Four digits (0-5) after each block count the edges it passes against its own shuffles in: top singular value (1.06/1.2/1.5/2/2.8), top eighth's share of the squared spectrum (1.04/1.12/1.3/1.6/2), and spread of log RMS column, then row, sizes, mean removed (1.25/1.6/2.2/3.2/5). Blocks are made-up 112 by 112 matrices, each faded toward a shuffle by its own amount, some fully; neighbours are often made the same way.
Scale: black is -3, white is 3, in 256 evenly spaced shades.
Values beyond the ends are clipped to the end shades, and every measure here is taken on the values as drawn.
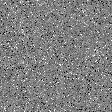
1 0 0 0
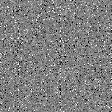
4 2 2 1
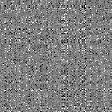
5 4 3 3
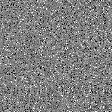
3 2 1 0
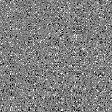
4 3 2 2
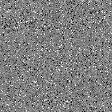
4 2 2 1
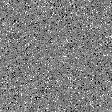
3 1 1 0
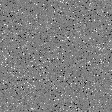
0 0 0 0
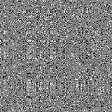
4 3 2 2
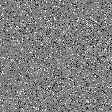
3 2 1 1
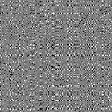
5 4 3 3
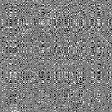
5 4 4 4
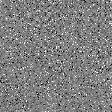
4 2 1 1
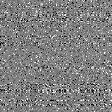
4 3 2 3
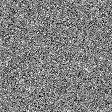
0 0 0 0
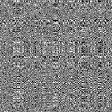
5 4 3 3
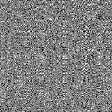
4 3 2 2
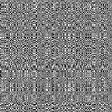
5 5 4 4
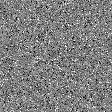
0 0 0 0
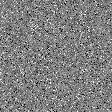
0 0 0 0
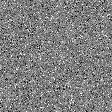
0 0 0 0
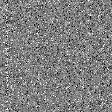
1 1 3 0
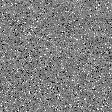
1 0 0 0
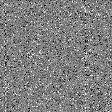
4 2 2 1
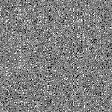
4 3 2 1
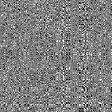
5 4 4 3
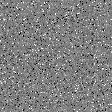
3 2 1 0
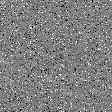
3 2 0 1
